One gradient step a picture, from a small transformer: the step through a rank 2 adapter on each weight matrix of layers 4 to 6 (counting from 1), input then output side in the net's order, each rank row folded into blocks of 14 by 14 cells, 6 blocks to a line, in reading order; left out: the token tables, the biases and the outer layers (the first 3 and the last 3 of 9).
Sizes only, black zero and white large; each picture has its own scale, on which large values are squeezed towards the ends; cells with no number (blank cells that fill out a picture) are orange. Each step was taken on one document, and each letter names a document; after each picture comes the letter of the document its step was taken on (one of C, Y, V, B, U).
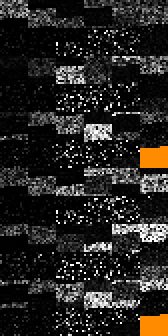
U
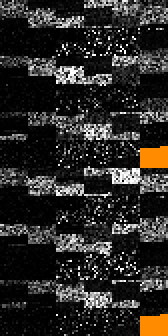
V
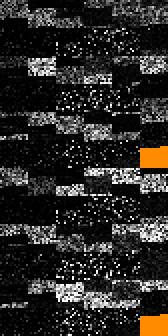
U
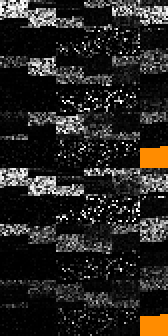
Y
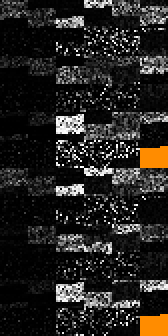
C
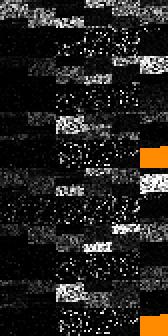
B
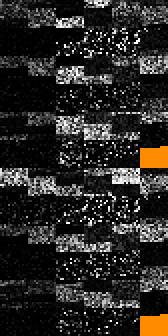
B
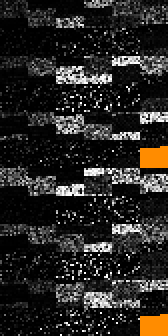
U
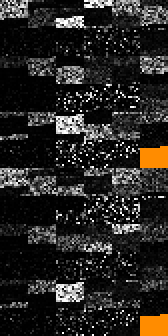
C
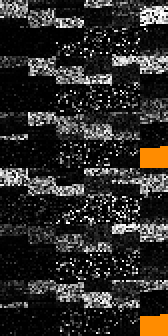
B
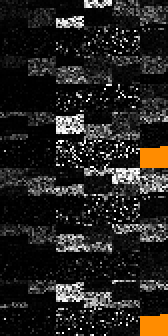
C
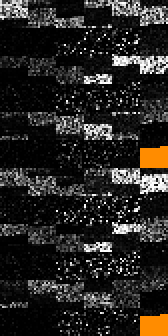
B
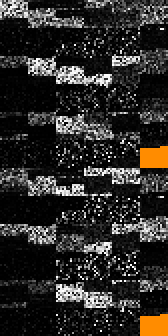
V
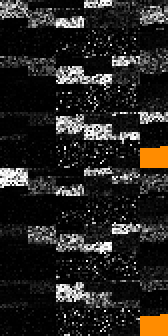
V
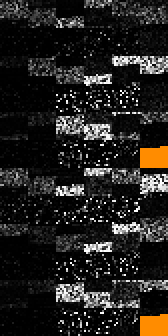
B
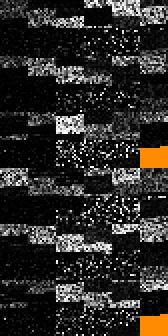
C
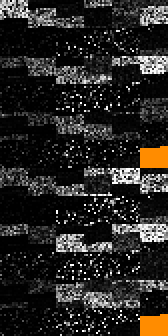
U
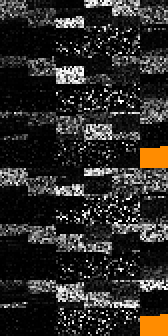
Y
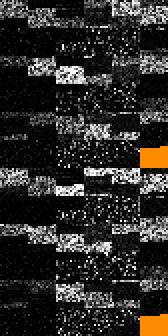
V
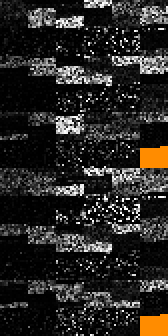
C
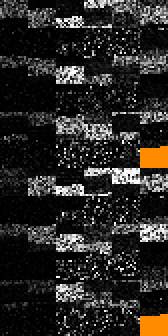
V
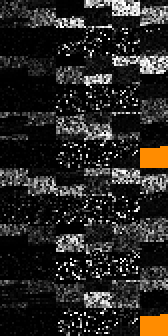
B
